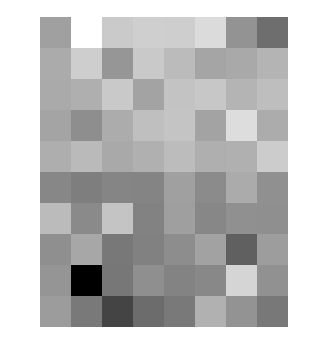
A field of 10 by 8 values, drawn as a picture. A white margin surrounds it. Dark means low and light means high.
A horizontal seam about 50% of the way down splits the table, and the top part is higher. Fine speckle covers the field. The halves do not mirror each other. The bottom left is the ninth with the lowest average. There are no regular stripes.
